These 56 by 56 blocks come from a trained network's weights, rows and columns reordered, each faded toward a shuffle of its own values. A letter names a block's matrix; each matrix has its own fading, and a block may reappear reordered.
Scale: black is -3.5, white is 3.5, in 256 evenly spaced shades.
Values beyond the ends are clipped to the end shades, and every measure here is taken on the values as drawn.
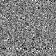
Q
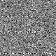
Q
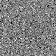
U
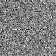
U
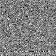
U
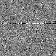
Q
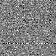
Q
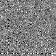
Q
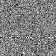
Q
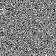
U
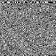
Q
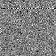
Q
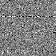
Q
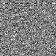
Q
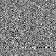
Q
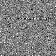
U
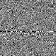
Q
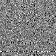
Q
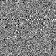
Q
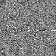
Q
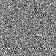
U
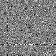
Q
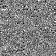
U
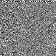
Q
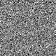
U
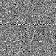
Q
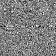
U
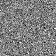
U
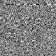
Q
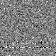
Q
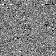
Q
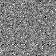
U
